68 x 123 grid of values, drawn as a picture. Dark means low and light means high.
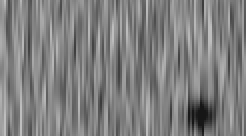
The ninth with the lowest average is the bottom right. Neither half mirrors the other. One dip sinks in the bottom right. The grain runs up and down.
